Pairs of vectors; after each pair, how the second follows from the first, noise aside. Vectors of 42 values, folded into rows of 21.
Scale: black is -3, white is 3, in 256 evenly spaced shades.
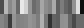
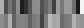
negated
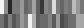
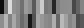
negated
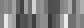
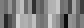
negated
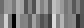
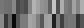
sign-scrambled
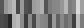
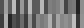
sign-scrambled
